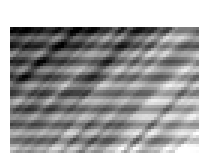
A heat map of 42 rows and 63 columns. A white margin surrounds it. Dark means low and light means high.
On average the colour sits 50% of the way up the scale. Values rise toward the bottom right. The histogram is bell-shaped. Horizontal stripes repeat 8 times down the table. The top left is the ninth with the lowest average.
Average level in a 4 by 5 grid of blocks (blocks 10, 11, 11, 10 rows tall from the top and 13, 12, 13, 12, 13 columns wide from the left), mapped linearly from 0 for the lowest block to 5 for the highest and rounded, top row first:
0 0 1 2 3 | 1 2 2 3 4 | 2 2 3 4 4 | 3 3 3 4 5
